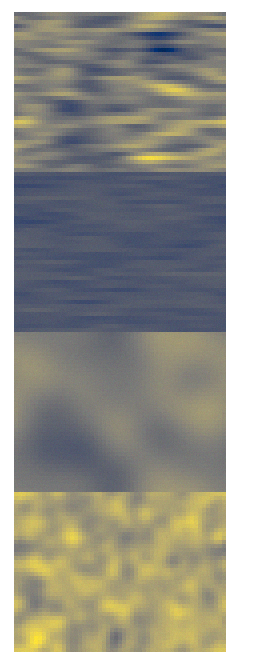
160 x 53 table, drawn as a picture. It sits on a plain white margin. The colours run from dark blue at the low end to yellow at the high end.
It is made of 4 by 1 panels. Panel 1,1: middling, streaked across, strong in contrast. Panel 2,1: low, streaked across, faint in contrast. Panel 3,1: middling, smooth. Panel 4,1: high, blotchy.
